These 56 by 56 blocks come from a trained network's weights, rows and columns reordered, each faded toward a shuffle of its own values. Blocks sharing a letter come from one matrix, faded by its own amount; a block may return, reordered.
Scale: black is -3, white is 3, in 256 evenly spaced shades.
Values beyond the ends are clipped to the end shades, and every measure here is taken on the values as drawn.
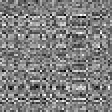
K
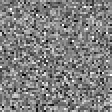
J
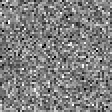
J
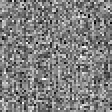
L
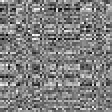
K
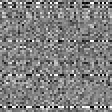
K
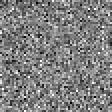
J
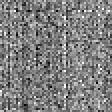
L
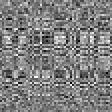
K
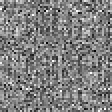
L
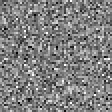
J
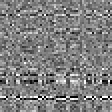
K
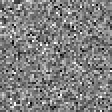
J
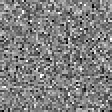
J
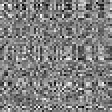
K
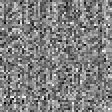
L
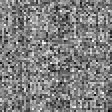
L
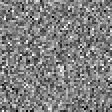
J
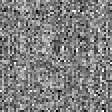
L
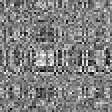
K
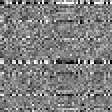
K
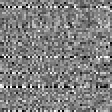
K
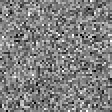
J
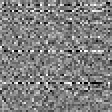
K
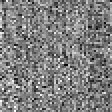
L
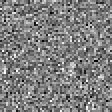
J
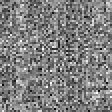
L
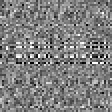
K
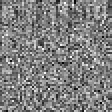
L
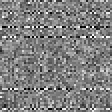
K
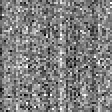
L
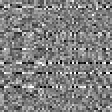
K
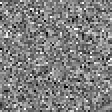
J
